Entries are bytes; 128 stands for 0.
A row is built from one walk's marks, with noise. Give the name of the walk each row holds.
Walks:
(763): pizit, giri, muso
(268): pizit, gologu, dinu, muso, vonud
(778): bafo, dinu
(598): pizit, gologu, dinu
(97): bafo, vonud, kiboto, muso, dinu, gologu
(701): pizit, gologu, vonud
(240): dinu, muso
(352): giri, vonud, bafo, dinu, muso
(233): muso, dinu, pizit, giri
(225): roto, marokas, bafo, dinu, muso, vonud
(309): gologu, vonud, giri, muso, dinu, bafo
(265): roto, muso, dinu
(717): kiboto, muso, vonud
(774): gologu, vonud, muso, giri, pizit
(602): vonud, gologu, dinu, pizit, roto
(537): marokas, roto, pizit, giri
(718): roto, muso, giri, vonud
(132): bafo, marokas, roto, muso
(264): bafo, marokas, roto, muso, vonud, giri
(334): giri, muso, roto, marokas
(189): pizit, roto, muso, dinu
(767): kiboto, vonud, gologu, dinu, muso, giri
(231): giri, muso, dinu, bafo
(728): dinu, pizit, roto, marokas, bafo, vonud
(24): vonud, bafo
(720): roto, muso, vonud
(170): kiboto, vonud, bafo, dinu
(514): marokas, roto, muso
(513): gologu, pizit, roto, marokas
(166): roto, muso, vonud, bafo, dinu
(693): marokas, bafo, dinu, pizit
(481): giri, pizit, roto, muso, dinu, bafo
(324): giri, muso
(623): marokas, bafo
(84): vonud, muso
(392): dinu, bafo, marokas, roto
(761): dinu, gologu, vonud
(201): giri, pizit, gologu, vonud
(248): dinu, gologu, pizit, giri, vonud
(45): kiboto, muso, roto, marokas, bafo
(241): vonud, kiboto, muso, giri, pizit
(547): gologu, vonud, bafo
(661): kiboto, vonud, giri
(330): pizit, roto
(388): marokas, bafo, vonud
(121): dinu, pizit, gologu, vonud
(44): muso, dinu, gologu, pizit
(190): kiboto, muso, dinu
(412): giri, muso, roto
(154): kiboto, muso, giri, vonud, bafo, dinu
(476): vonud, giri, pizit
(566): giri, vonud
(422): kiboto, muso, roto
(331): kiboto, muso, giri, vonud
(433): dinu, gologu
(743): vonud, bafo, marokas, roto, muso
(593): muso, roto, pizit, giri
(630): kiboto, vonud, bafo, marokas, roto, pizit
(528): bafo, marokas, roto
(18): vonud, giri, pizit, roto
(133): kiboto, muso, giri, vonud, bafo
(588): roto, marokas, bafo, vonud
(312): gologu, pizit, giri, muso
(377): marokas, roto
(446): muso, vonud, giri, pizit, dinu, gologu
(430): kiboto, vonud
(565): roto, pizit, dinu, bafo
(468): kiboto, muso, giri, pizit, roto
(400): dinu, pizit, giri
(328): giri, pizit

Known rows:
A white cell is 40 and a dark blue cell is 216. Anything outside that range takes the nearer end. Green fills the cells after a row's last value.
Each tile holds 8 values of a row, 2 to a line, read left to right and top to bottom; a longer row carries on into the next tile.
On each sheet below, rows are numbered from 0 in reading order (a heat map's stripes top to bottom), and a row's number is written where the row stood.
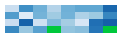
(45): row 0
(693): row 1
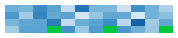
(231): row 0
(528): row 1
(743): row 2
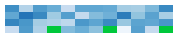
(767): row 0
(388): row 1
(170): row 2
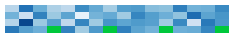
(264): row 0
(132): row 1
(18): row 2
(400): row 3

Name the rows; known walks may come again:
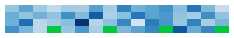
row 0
(720)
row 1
(133)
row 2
(400)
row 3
(334)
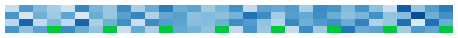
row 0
(45)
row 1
(743)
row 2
(761)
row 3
(265)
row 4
(767)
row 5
(309)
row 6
(412)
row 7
(248)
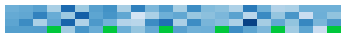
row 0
(324)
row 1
(446)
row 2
(392)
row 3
(630)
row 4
(264)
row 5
(166)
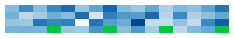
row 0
(728)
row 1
(598)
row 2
(331)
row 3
(778)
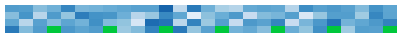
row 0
(330)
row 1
(476)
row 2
(693)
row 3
(132)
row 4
(388)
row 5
(623)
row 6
(231)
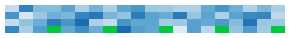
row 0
(528)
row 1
(241)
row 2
(18)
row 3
(170)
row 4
(661)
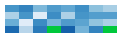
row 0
(513)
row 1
(593)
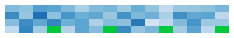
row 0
(352)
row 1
(190)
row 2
(422)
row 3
(430)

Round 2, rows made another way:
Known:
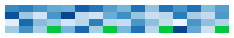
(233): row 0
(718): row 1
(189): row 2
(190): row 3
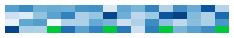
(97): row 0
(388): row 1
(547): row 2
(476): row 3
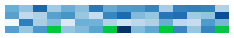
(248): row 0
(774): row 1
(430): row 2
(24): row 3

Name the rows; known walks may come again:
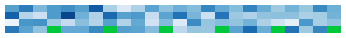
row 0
(240)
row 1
(476)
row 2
(513)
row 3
(312)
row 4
(728)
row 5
(121)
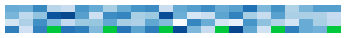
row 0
(547)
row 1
(377)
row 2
(388)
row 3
(767)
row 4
(190)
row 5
(602)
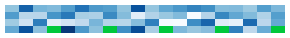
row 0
(743)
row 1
(717)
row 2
(225)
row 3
(309)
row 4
(598)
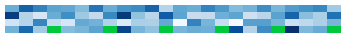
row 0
(718)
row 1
(774)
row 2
(661)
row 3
(446)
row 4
(761)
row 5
(430)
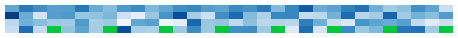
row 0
(593)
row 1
(565)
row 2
(97)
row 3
(233)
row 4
(241)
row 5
(481)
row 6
(778)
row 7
(630)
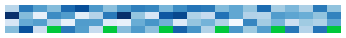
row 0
(334)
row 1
(154)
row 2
(324)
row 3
(331)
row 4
(248)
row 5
(701)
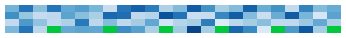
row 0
(189)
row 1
(693)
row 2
(133)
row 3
(264)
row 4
(422)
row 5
(514)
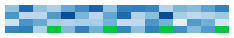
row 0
(392)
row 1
(18)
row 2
(24)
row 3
(268)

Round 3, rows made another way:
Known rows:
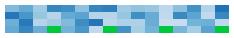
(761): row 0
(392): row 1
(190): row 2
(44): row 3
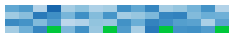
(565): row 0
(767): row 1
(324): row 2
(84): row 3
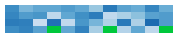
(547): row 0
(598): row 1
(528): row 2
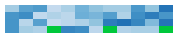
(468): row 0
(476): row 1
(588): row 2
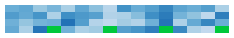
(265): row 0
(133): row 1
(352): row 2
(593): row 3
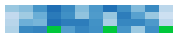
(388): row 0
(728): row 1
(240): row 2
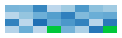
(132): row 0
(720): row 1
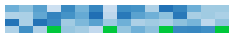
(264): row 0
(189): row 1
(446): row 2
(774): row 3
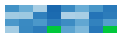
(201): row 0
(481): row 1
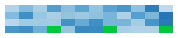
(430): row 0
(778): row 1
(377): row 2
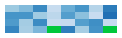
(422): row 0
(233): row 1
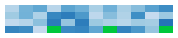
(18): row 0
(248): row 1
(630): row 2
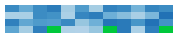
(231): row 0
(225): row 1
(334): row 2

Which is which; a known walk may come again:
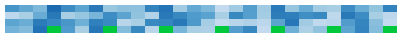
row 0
(328)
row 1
(324)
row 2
(743)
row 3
(133)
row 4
(602)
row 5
(154)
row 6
(433)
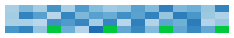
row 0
(170)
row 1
(720)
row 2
(701)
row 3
(761)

